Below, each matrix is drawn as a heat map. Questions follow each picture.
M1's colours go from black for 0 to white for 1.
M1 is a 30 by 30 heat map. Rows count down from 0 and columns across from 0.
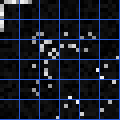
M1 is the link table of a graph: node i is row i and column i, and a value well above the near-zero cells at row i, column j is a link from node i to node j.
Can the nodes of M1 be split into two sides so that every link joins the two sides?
yes
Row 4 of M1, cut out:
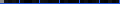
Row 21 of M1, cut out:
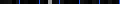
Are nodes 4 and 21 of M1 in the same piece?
no
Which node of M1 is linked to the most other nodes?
node 0
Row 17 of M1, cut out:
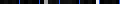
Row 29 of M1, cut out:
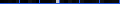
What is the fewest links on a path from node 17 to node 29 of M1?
6
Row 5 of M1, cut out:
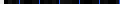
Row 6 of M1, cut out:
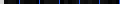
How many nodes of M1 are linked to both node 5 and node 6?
1
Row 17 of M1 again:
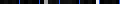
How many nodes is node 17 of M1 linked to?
2
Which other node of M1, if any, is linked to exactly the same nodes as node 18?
node 15
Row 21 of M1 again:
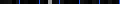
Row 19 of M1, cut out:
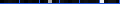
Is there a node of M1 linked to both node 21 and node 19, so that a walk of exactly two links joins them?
yes
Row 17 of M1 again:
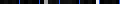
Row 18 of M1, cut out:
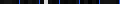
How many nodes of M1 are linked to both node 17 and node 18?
1
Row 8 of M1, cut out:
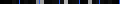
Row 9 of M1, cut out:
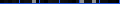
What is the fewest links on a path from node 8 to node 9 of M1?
1
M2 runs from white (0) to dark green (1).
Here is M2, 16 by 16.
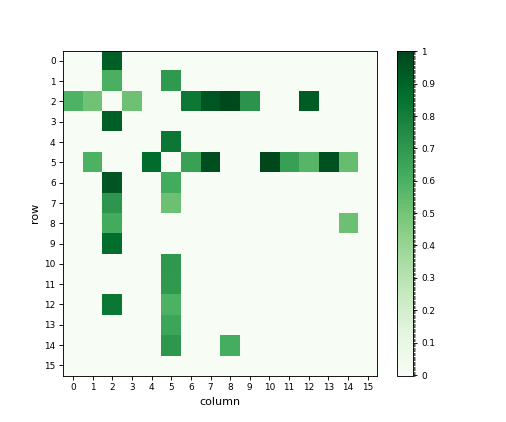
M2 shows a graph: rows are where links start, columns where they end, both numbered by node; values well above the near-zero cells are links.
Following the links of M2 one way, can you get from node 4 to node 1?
yes
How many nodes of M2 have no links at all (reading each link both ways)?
1
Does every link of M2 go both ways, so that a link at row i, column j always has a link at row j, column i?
yes
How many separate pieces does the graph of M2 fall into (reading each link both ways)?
2
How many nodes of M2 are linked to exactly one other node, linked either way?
7
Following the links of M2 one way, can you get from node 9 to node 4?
yes
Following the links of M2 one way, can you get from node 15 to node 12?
no
